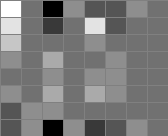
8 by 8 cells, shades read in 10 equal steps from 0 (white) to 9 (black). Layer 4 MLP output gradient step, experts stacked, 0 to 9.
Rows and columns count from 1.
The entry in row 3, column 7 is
5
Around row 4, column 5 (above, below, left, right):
4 4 5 4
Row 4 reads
4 5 3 5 5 4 5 5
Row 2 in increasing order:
1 1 5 5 5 5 6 7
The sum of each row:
39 35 36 36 37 34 39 45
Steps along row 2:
up up down down up down same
